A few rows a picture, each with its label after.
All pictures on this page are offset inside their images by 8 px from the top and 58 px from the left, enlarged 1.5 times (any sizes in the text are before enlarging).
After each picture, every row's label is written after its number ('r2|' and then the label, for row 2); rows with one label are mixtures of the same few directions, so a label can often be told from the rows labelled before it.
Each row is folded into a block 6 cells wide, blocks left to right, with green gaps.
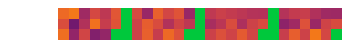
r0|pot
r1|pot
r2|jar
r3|jar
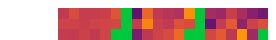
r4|pot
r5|pot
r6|jar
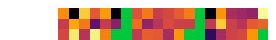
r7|pot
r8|jar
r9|pot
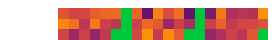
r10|jar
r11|pot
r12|pot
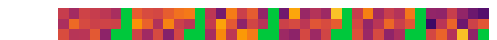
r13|jar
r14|jar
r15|pot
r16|pot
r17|pot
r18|jar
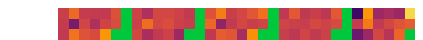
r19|jar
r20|jar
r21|jar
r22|pot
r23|pot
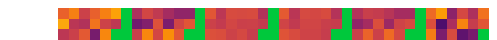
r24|jar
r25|jar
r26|pot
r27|pot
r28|jar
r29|pot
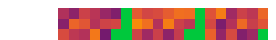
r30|jar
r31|jar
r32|pot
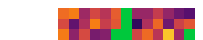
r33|pot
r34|jar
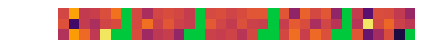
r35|jar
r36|jar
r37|jar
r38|pot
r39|jar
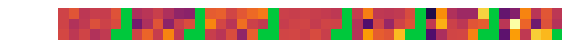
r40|pot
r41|jar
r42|jar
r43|jar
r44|jar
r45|pot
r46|pot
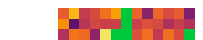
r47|jar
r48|pot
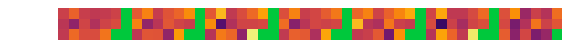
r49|jar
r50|jar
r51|jar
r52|jar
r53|jar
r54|jar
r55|pot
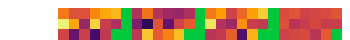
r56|jar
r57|jar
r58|jar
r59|jar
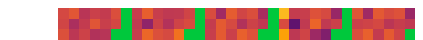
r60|pot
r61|jar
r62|pot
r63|pot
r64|pot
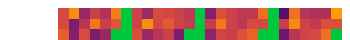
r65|pot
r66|jar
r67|pot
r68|pot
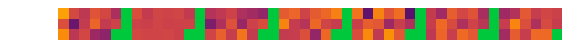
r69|pot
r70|pot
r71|jar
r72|jar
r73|pot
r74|pot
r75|pot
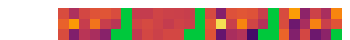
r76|jar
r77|pot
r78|jar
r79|pot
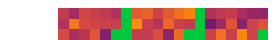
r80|jar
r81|jar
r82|jar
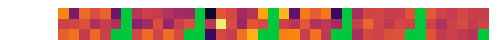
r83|pot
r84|jar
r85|pot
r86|pot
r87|pot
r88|pot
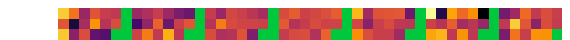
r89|pot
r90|jar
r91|jar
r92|jar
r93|pot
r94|pot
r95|pot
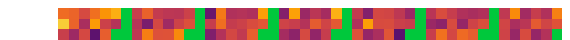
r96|jar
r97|jar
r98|pot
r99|pot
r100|jar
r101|jar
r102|pot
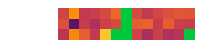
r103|jar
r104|jar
